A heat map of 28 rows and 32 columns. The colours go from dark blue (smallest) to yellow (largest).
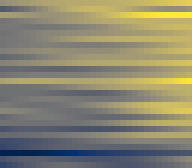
Grain: streaks across. Slope: up to the top right. Ninth with the lowest average: bottom left. Histogram: bell-shaped.
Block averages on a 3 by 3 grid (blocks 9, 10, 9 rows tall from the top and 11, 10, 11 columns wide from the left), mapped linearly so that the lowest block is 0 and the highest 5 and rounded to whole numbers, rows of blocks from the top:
3 4 5 | 2 3 5 | 0 1 2
